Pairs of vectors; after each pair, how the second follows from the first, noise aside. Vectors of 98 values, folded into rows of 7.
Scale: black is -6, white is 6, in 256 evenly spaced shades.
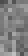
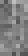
reversed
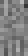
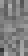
reversed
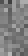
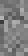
wrapped around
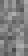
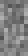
wrapped around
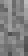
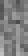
reversed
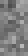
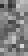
scaled up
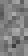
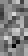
scaled up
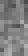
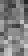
scaled up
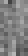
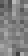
reversed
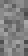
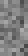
wrapped around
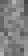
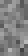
wrapped around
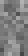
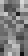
scaled up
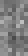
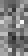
scaled up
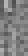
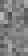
wrapped around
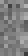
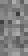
wrapped around
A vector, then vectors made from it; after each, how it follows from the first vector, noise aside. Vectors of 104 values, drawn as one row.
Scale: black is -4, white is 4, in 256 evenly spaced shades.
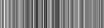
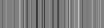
partly zeroed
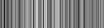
negated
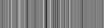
partly zeroed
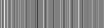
partly zeroed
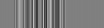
partly zeroed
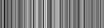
negated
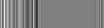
partly zeroed
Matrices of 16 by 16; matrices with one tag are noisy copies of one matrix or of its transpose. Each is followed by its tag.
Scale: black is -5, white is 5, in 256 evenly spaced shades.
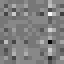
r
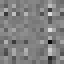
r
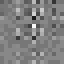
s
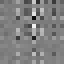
s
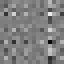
r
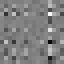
r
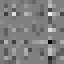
r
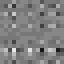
r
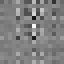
s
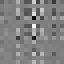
s
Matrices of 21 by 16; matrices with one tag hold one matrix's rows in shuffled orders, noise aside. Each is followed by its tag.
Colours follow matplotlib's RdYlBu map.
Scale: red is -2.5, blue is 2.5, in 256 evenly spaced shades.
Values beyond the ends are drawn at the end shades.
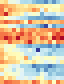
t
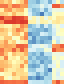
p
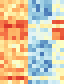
p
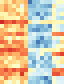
p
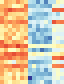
p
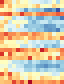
t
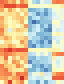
p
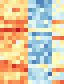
p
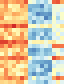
p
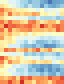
t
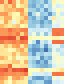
p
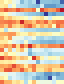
t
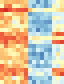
p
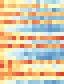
t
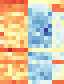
p
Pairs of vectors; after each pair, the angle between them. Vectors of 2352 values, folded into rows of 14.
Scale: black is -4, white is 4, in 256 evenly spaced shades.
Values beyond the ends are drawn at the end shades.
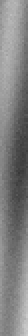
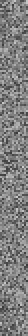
orthogonal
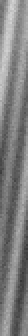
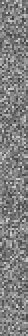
orthogonal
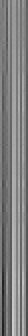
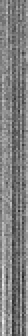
nearly opposite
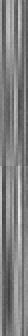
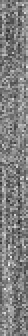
partly opposed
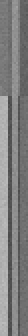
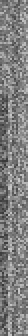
partly opposed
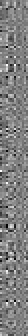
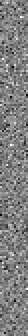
partly aligned
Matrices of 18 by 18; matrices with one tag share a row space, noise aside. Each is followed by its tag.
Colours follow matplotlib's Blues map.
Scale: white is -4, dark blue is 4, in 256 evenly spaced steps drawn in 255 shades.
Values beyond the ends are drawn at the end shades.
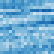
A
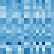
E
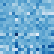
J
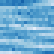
A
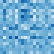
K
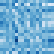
J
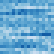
A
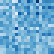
J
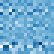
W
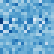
W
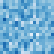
K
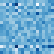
J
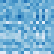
E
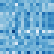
J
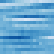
A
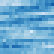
A
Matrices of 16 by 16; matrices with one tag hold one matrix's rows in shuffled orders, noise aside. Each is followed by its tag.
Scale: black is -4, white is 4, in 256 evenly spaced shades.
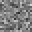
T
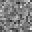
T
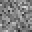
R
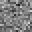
T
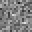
R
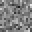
T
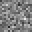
R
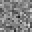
T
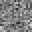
T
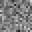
T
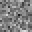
R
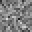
R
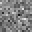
R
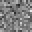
T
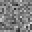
T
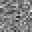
T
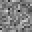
R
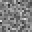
R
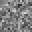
R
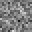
R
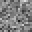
R
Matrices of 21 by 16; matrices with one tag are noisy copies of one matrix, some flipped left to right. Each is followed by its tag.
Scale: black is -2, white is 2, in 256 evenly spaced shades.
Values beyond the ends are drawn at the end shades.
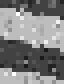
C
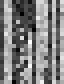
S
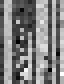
S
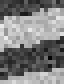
C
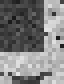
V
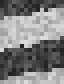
C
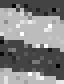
C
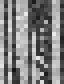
S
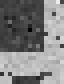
V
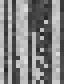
S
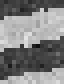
C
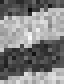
C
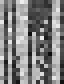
S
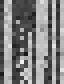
S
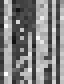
S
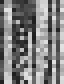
S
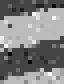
C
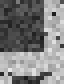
V
